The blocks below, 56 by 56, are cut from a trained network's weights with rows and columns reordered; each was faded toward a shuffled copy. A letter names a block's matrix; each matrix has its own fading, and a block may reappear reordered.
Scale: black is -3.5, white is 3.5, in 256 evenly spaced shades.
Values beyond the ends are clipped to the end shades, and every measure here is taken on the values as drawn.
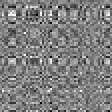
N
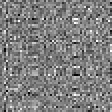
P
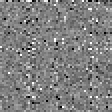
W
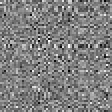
P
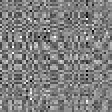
N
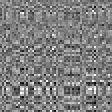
N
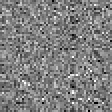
W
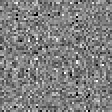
W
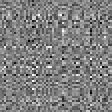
N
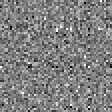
W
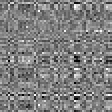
N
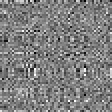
P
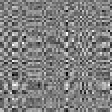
N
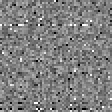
W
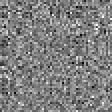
W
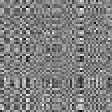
N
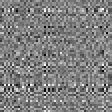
N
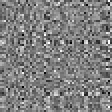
P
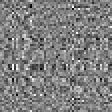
P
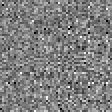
W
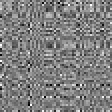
N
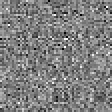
W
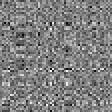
P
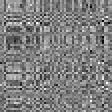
N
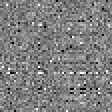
W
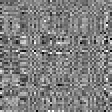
N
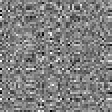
P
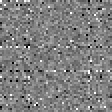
W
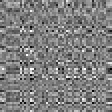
N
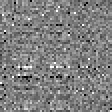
W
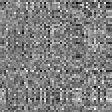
P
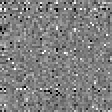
W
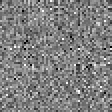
W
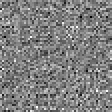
W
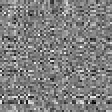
P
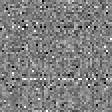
W
